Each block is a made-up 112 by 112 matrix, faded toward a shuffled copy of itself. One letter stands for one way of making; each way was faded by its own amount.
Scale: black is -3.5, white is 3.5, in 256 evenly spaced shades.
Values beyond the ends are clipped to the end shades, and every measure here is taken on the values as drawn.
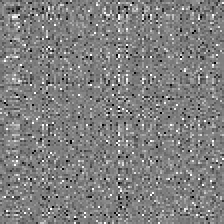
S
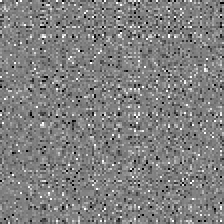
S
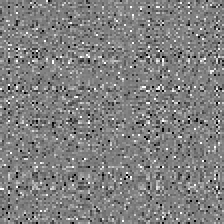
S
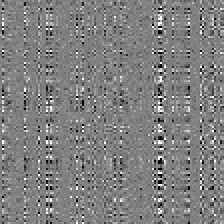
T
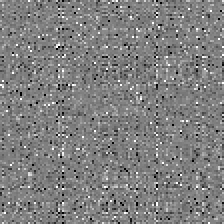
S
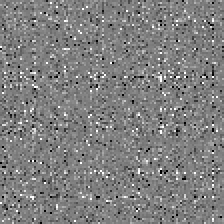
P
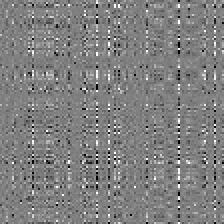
T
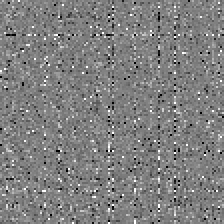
P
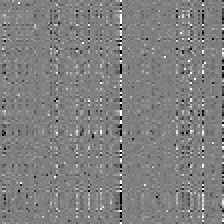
T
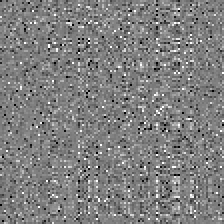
S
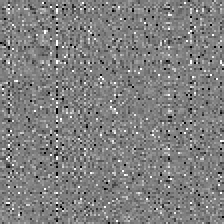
S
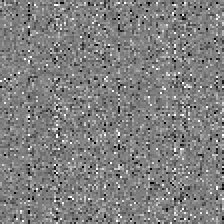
P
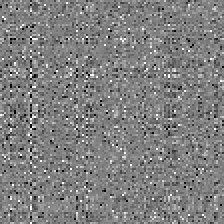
S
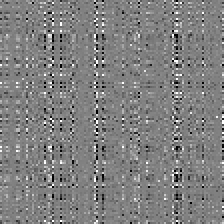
T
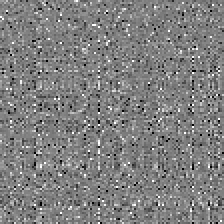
S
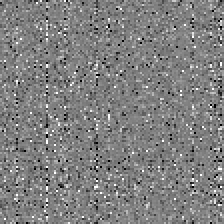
P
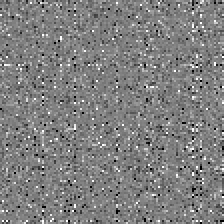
P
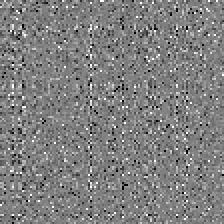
S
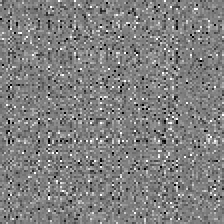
S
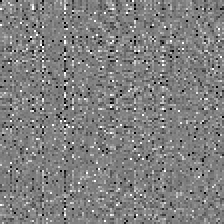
S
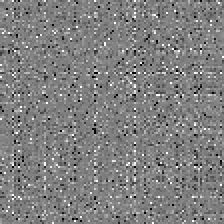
S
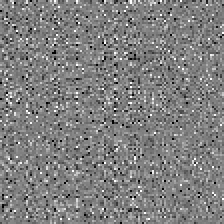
S
